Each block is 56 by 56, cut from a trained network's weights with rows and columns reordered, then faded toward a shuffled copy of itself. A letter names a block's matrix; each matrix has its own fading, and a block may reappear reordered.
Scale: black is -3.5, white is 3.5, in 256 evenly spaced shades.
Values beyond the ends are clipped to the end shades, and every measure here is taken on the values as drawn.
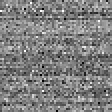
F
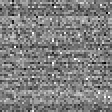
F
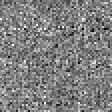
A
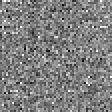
A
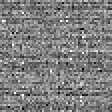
F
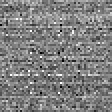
F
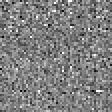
A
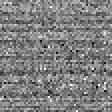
F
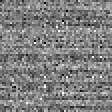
F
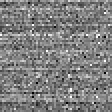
F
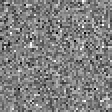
A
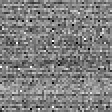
F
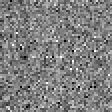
A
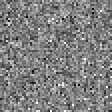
A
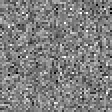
A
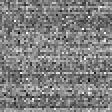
F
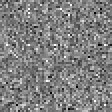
A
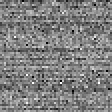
F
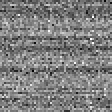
F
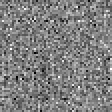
A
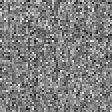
A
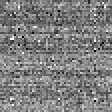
F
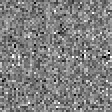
A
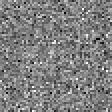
A
